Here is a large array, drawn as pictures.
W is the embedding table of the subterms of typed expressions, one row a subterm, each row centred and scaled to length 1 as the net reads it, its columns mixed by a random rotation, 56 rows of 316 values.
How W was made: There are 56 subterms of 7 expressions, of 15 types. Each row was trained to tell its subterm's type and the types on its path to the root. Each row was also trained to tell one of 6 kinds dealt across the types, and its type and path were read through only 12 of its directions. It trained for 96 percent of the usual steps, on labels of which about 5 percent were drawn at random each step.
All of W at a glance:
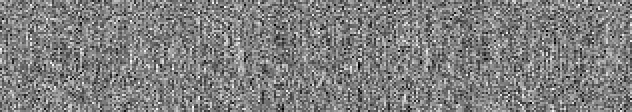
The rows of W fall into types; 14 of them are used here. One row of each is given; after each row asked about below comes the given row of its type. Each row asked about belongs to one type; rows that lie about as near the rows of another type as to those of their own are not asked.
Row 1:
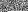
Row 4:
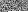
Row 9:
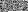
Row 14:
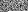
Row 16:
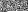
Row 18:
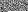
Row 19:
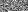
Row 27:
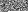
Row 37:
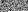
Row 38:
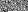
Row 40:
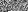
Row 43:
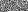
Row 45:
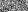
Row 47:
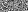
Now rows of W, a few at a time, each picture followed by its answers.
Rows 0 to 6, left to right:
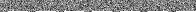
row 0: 4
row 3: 27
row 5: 19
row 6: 38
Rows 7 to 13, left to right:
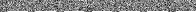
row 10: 18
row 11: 27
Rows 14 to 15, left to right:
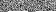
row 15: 43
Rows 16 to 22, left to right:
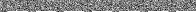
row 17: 19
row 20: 38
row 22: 18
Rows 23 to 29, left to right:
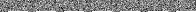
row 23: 4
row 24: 37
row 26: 37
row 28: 19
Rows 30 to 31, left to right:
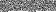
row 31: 4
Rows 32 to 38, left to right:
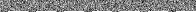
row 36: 27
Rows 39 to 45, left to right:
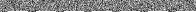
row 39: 1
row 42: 19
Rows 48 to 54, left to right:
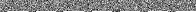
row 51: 27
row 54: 38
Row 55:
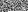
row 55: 4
